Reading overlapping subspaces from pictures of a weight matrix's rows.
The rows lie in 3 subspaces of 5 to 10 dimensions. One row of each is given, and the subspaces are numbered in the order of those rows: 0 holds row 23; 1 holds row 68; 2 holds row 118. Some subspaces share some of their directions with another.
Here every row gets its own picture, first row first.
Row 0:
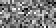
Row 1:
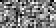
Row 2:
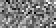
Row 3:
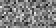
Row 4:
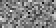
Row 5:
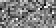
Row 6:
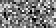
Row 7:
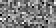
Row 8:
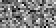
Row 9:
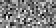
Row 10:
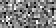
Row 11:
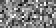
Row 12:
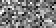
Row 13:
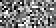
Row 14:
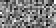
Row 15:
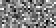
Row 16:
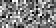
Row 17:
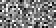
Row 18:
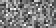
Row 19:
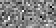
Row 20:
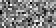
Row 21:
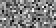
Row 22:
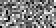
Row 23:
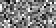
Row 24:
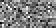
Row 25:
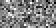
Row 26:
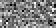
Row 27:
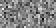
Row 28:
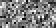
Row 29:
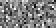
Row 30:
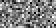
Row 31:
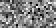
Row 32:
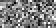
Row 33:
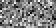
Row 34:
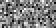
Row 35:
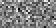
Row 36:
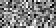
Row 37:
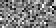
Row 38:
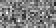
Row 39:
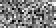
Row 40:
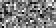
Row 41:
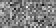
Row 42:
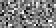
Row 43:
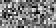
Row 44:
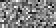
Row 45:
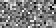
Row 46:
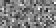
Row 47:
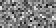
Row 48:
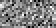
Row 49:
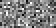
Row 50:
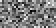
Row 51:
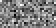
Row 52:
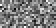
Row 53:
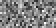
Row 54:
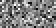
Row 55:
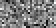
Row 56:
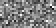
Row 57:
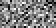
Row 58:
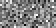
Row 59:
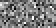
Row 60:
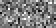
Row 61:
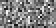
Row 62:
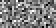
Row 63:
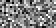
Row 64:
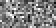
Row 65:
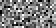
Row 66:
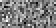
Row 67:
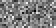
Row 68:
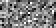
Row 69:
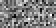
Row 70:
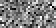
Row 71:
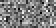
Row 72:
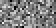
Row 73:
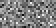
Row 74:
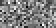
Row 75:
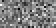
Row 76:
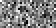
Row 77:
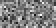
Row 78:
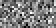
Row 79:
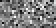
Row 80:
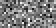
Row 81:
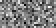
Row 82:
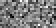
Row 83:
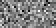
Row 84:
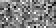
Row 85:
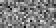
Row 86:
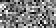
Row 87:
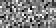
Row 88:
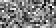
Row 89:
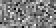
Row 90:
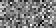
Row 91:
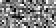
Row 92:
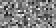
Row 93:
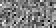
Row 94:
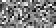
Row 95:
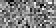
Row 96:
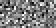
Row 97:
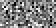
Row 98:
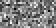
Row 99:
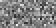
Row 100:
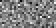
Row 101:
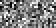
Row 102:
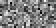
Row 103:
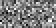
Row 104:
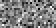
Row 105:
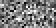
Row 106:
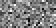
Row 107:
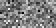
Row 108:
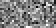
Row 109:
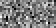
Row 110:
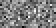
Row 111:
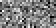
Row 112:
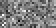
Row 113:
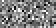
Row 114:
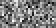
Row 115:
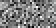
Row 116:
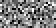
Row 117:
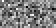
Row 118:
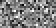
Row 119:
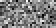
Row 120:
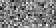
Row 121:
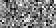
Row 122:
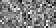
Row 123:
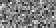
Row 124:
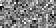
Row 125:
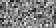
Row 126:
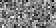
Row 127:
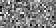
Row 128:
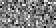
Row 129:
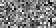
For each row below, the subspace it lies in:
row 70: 1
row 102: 0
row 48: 1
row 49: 0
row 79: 2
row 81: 2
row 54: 2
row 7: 0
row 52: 1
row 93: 1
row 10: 0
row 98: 0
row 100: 2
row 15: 2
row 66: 0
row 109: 0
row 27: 1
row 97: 0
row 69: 2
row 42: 0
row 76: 0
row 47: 2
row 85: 0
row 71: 0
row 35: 0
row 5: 2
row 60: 0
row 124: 1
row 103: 0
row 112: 0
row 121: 2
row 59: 1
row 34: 2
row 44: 0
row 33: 1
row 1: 0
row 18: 2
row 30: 1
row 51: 2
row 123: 0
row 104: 1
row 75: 1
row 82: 2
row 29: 1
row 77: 0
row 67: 1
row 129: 1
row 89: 1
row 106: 1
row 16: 1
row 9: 1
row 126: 1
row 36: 1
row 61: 0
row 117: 1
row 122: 2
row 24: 0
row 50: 2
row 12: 1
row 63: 2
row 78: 0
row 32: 1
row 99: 2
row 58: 1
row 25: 2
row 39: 2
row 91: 2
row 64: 2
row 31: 2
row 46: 2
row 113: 1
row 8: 2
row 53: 2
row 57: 1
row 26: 0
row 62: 2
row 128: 0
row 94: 1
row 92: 0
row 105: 1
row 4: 1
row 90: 1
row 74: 1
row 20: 1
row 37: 1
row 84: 2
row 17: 2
